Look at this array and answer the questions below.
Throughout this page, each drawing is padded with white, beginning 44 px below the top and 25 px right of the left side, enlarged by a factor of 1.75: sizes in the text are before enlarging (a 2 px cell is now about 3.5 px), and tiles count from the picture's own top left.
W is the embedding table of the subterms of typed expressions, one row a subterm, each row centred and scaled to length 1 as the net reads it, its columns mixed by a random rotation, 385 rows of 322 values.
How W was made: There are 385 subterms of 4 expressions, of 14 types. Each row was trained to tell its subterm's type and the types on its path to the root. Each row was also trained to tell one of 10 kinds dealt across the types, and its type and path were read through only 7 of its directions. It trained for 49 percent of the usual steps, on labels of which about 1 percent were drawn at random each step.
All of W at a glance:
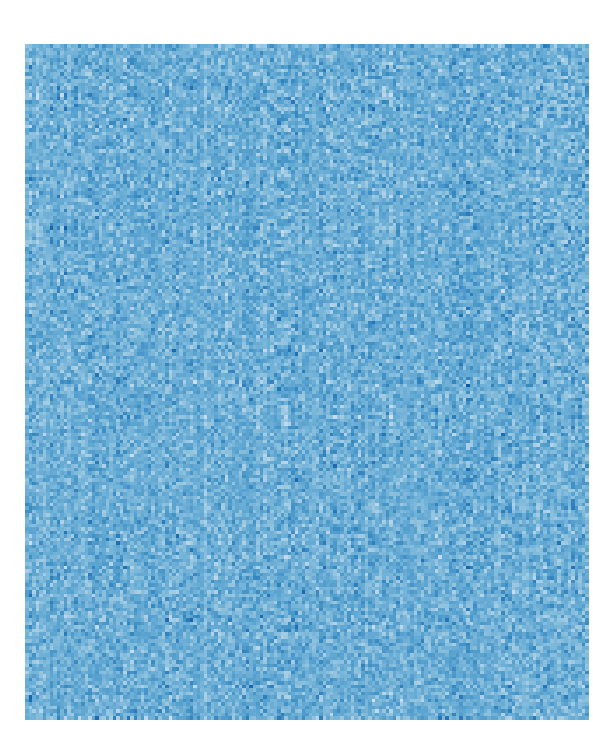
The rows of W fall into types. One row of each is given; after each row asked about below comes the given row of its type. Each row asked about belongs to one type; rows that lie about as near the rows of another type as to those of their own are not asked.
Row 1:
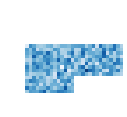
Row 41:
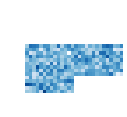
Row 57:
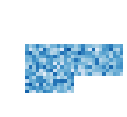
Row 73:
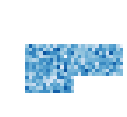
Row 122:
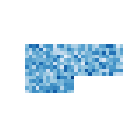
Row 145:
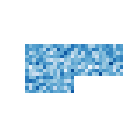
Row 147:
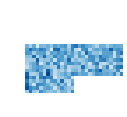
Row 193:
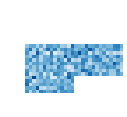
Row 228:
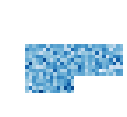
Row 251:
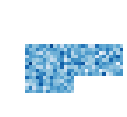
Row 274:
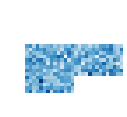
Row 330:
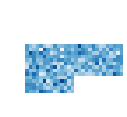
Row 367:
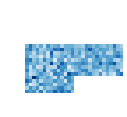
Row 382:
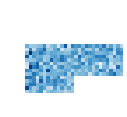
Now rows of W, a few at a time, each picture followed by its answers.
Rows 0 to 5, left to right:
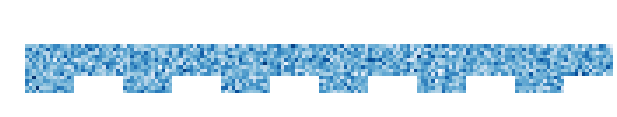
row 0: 193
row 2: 147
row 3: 122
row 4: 145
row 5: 73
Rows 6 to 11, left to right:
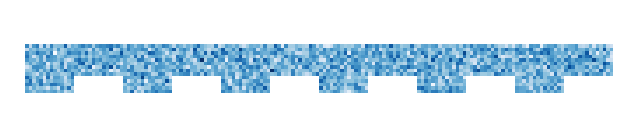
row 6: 41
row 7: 367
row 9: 147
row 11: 73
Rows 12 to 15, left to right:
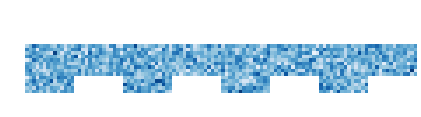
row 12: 228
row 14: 193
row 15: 330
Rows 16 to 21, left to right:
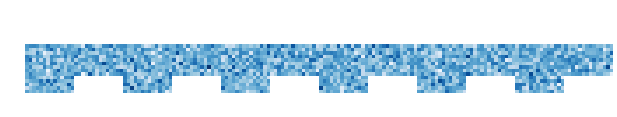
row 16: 145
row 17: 41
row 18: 147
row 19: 1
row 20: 122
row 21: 382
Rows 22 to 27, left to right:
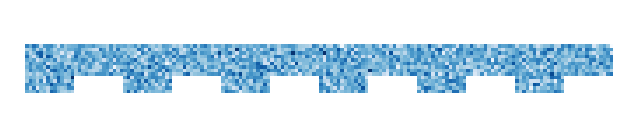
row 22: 122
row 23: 274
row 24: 228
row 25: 73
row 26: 145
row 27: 367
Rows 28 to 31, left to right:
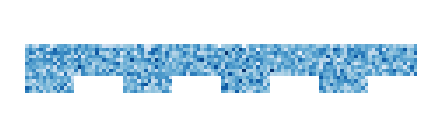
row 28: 73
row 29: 73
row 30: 382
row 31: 382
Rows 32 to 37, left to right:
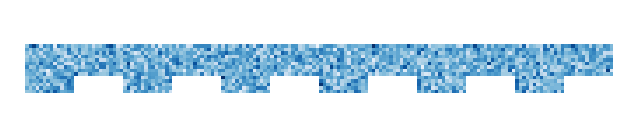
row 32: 122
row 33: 274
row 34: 73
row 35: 193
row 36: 193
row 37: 193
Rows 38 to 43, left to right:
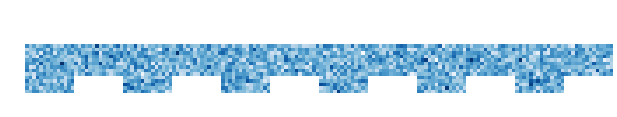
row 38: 251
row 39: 57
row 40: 382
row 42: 274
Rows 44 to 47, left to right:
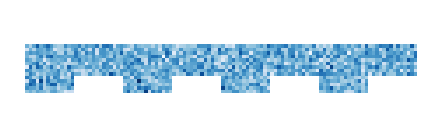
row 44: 57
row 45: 274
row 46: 147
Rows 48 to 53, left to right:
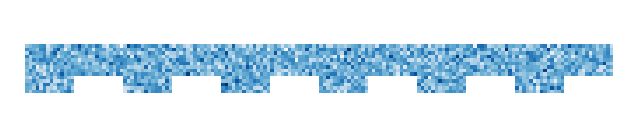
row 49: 251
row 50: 274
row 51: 73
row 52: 1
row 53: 367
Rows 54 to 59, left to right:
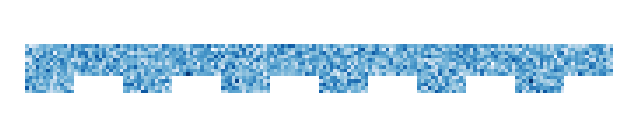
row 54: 147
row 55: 57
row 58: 330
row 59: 274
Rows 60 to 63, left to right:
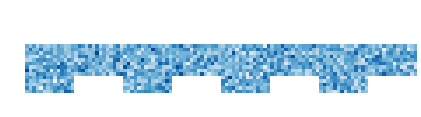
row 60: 367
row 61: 367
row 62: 193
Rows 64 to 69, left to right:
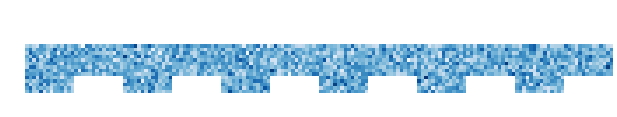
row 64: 382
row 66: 228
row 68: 367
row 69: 382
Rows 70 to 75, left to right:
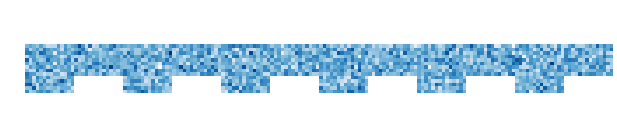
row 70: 41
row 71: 330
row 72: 145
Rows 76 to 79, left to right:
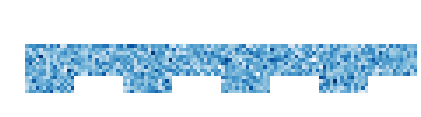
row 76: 145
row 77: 228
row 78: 274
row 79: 274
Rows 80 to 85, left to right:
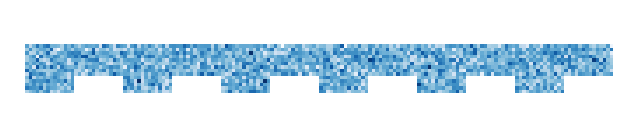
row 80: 57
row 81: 57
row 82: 228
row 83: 382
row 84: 1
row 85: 147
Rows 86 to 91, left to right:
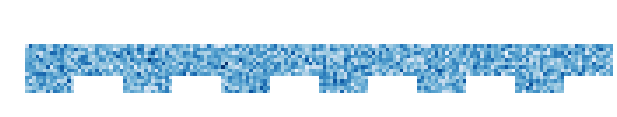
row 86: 251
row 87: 73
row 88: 228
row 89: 274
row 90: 147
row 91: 57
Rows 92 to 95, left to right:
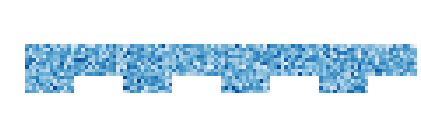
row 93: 382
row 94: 330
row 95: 73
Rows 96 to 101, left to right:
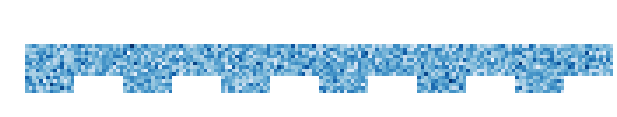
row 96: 251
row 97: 122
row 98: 193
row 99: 382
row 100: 274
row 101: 73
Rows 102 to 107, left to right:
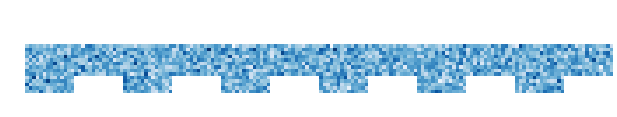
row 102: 1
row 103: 147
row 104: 73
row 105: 73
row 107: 367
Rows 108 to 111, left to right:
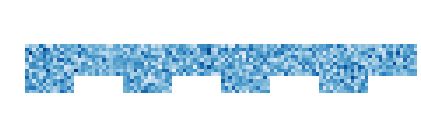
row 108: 147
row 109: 41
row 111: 122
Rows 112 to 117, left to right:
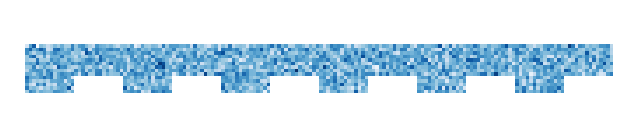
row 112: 73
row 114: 382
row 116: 41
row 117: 367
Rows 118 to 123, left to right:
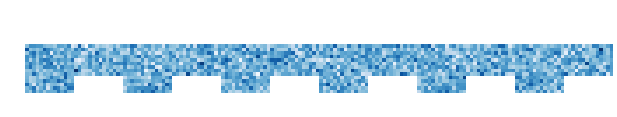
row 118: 228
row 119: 145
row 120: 274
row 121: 330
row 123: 274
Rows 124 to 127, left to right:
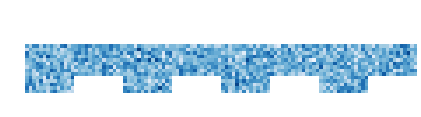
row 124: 41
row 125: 73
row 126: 274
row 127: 122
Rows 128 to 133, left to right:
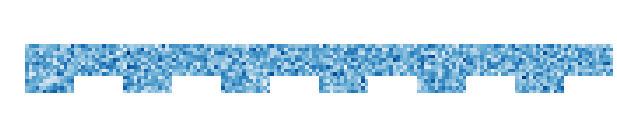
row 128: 193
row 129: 382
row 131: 73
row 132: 145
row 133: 228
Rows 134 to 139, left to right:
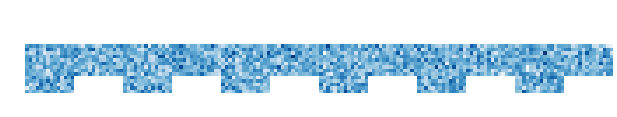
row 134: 145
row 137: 122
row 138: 251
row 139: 228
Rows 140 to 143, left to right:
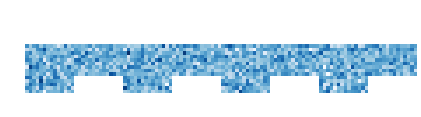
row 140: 274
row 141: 147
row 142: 41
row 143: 367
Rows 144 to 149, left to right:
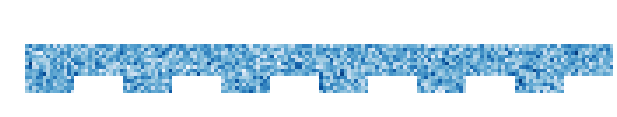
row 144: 274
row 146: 122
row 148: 73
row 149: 147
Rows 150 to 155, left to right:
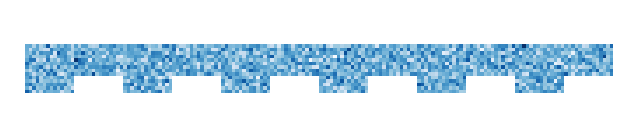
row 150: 41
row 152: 228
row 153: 73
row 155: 122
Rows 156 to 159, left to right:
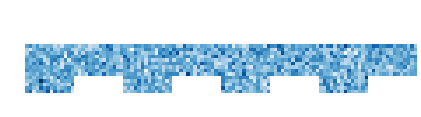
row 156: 274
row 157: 145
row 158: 147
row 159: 145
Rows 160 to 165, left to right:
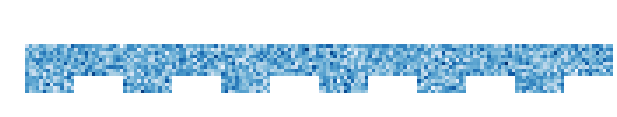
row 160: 147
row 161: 193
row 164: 367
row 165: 145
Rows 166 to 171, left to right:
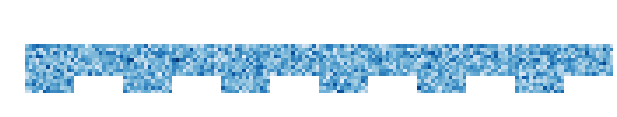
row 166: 145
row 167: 274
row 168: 73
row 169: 41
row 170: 1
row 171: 367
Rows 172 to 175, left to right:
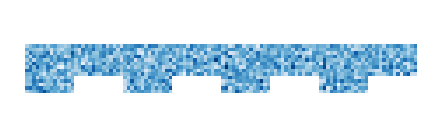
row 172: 330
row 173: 145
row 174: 382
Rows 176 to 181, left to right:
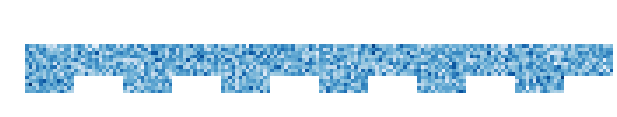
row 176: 274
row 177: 1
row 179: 145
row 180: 367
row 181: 122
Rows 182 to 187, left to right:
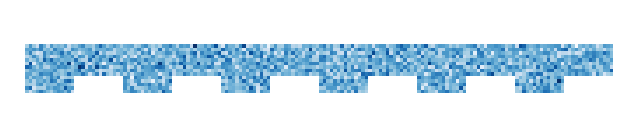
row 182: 73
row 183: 251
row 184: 228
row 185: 41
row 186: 251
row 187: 228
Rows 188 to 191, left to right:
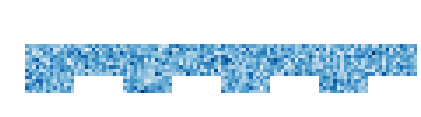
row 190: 145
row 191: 57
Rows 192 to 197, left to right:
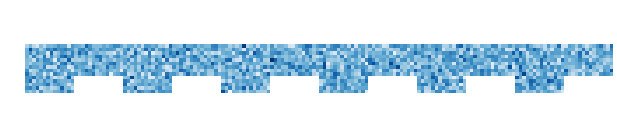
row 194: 41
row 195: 274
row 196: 382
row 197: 274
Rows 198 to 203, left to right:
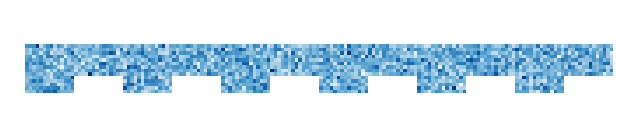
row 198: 145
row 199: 382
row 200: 228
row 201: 1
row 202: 147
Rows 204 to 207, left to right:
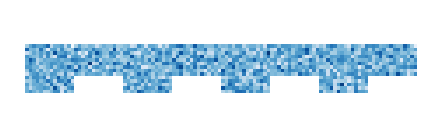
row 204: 228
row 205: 147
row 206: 330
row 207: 193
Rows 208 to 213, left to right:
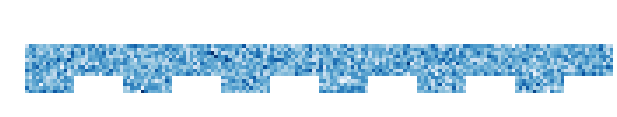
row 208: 1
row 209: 145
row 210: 122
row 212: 147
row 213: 57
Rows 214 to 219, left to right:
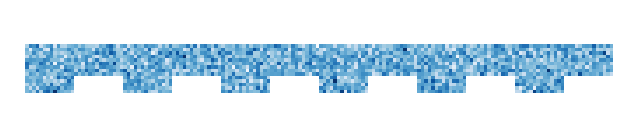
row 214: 122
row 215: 57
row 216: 367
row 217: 274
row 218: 57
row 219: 145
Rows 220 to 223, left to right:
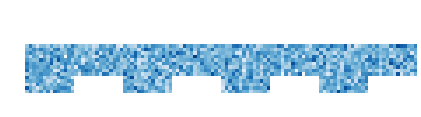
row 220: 73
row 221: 330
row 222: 145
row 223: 145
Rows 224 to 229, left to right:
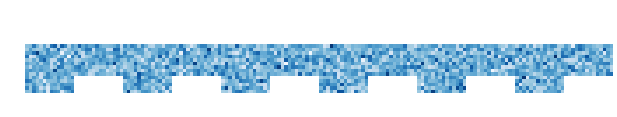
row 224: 367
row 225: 274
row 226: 330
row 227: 57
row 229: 1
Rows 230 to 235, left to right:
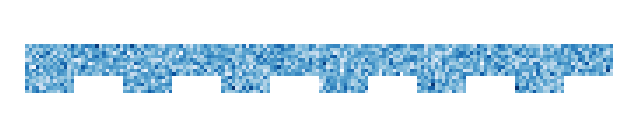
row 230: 193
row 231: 122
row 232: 193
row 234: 57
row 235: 330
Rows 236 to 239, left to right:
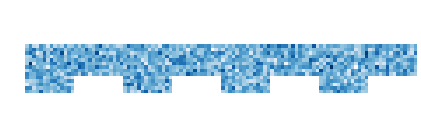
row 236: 73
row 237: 274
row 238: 193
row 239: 330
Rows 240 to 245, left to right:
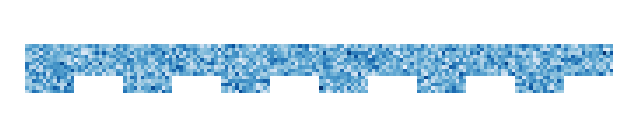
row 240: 228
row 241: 367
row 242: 57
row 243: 382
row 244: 367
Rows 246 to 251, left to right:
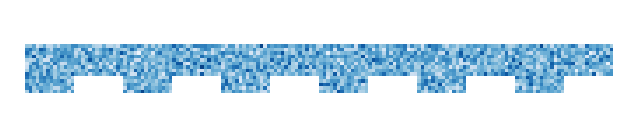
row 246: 382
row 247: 41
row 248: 41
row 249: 57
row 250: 57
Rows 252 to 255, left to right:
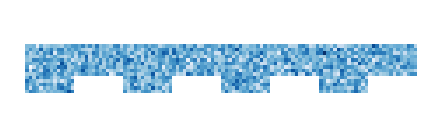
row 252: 367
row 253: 145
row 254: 274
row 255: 147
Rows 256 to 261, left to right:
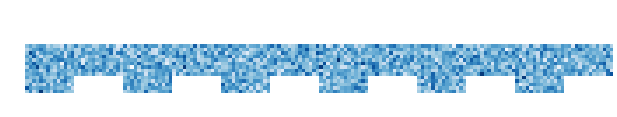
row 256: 382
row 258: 57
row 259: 367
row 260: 274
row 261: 367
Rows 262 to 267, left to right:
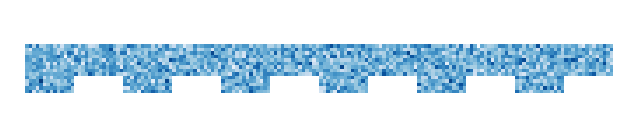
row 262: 274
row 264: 251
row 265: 145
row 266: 122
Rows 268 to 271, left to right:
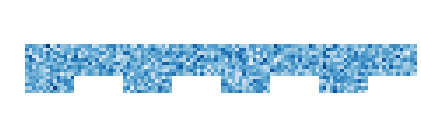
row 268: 122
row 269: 147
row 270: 193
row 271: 382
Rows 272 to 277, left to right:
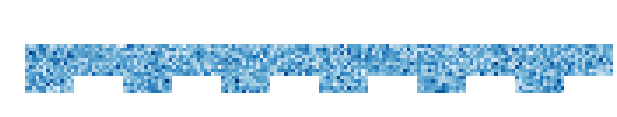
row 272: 382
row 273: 228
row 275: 1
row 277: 228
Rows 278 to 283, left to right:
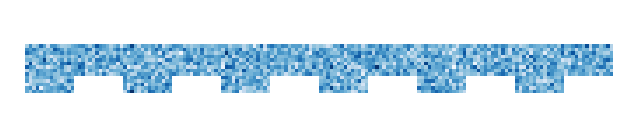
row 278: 367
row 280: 382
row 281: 330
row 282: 330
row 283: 193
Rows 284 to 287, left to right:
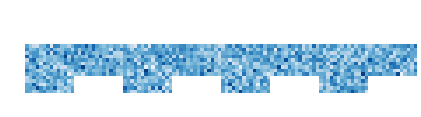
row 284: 330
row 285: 147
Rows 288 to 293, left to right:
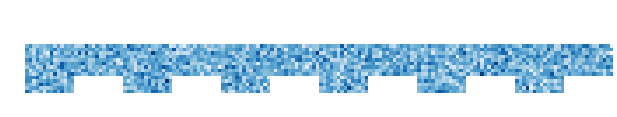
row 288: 251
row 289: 228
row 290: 382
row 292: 145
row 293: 193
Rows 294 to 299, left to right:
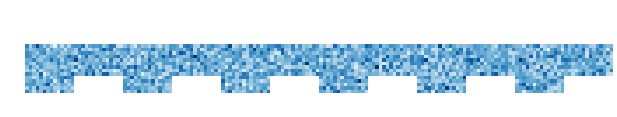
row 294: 41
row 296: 367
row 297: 330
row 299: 57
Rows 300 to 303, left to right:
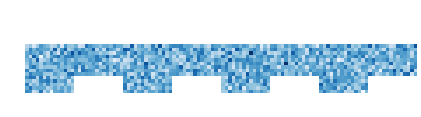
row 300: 382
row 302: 228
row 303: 57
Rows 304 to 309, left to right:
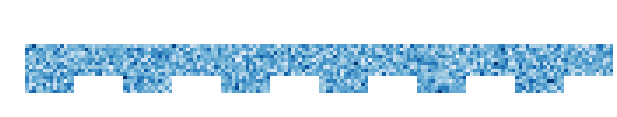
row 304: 228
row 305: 382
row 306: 57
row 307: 145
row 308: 145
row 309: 274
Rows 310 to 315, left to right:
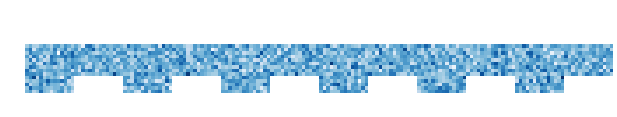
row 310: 382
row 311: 251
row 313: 251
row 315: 122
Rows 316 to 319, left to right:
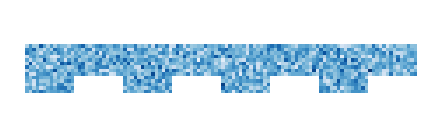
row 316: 367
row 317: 251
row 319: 73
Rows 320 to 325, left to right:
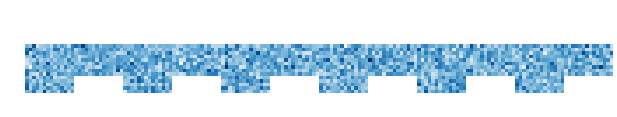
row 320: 193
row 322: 382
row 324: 228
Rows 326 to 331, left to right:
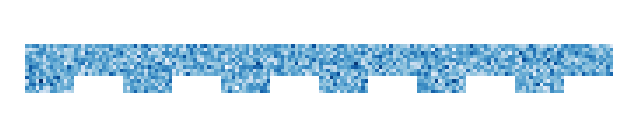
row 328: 367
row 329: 251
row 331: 147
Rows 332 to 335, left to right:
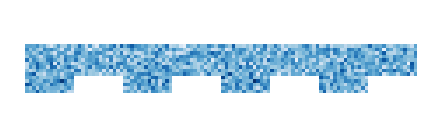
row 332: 41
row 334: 274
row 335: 382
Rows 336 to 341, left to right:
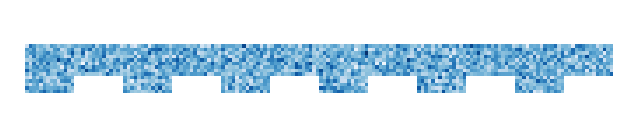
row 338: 122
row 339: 330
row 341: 1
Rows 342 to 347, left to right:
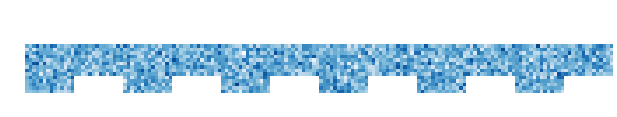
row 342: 145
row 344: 251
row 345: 57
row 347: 41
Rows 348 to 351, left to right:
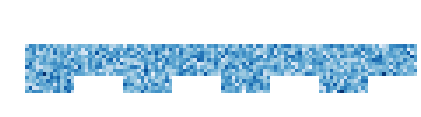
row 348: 228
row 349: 1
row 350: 1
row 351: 145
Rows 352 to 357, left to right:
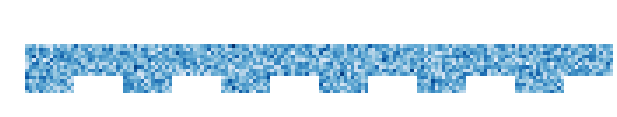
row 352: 382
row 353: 57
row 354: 145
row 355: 1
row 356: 57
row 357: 1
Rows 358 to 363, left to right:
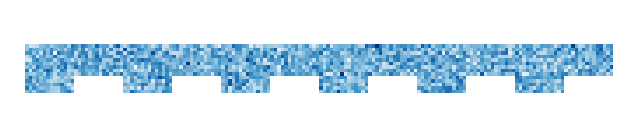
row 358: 147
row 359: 228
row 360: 274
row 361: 193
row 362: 228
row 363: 145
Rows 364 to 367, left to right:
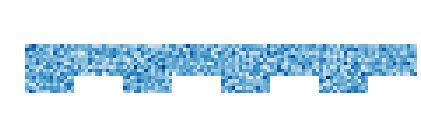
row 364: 228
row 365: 382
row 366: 193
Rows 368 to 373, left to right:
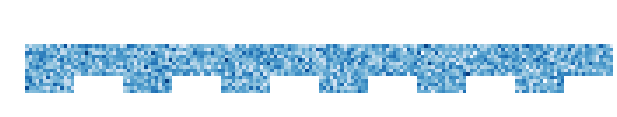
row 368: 147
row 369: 228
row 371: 1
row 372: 122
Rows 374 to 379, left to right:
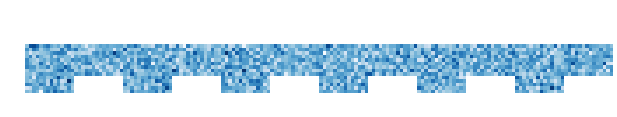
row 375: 228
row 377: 122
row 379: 251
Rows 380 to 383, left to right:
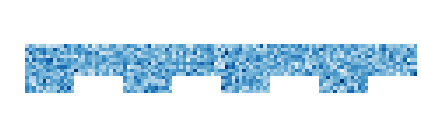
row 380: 73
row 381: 251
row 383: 228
